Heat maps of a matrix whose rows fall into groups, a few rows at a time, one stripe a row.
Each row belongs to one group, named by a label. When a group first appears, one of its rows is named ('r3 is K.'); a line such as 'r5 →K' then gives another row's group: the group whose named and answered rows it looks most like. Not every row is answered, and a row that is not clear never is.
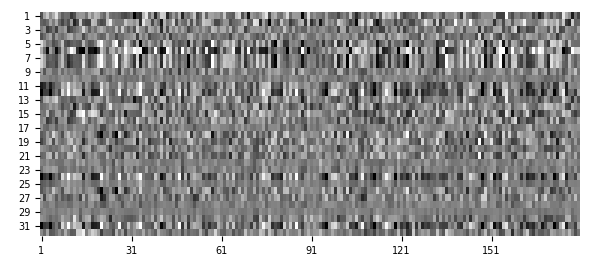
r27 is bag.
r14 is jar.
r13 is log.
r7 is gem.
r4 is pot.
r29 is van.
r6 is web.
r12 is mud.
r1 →log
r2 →jar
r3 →gem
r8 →gem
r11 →mud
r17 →bag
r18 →pot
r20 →van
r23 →log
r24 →mud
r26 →pot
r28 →bag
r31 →mud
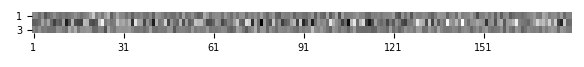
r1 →gem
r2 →jar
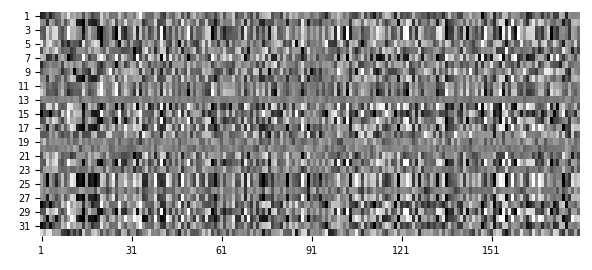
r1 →mud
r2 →web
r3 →pot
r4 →pot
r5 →bag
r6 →log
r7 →gem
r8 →pot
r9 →jar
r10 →web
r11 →gem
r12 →gem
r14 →pot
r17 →web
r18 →jar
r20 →van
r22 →pot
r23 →log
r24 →web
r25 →web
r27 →web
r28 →mud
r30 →web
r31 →mud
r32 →bag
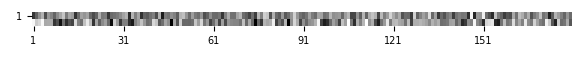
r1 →pot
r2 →bag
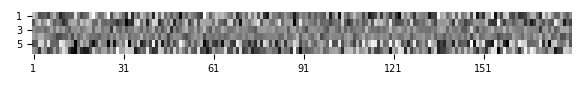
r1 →gem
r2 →log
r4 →bag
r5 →pot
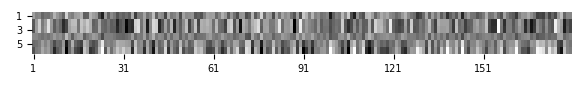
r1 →van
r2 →log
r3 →log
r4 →van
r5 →jar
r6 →jar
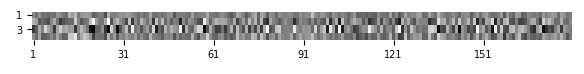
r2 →gem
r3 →pot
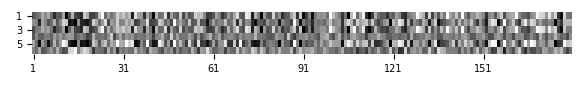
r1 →jar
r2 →web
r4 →mud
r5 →web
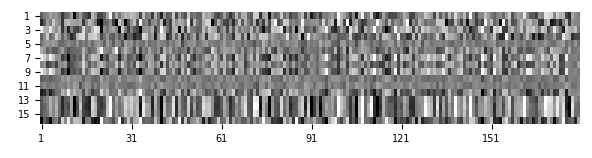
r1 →jar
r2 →pot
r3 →bag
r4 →log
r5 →log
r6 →gem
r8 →gem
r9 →bag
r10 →mud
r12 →mud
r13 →jar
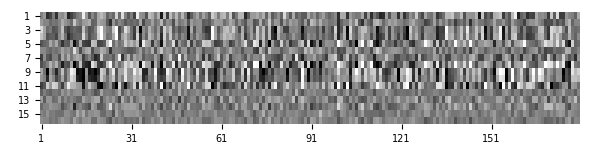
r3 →gem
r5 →jar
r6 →van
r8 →jar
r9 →web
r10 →web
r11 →pot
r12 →mud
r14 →jar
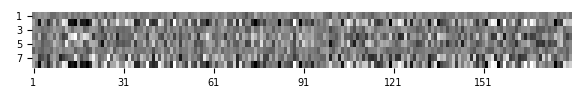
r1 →log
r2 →web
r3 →van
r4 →log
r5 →van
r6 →mud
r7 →gem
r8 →web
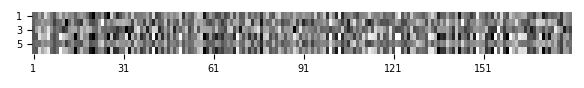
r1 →pot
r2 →jar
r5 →jar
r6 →pot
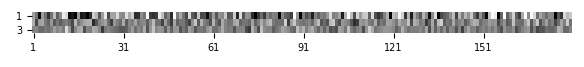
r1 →web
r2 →bag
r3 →van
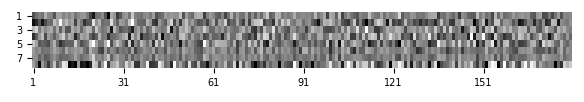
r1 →pot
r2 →mud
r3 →bag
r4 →pot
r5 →gem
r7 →gem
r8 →web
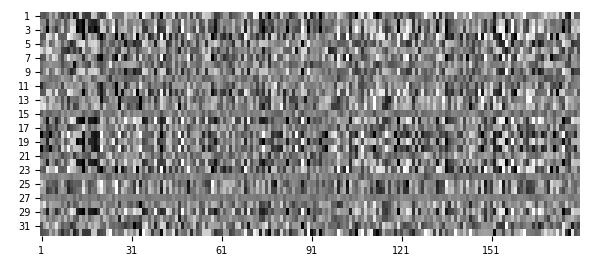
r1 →jar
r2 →web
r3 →web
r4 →pot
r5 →log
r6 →bag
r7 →pot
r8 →jar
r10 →van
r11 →pot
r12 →pot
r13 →bag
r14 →bag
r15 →mud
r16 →web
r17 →gem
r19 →web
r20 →mud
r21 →jar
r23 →pot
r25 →gem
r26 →gem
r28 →bag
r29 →web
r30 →bag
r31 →log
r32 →jar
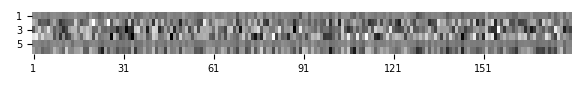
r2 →gem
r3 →log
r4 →bag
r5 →van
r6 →van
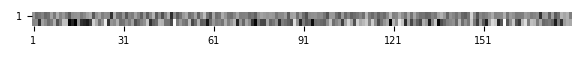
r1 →bag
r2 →web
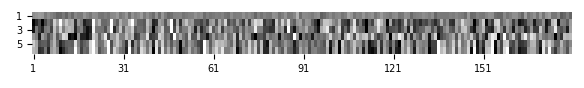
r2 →mud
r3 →mud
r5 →gem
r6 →gem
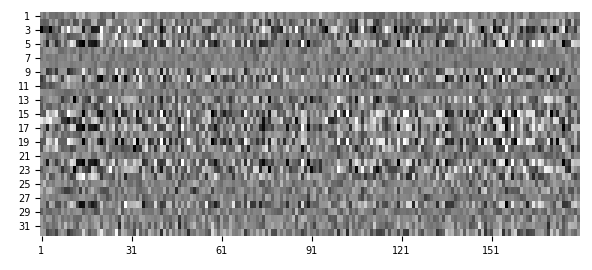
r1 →log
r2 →jar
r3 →mud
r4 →gem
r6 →log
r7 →van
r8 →van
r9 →gem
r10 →pot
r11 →mud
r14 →mud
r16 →bag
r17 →web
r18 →bag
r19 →pot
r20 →log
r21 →van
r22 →web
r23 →jar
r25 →bag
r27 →van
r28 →web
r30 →bag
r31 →bag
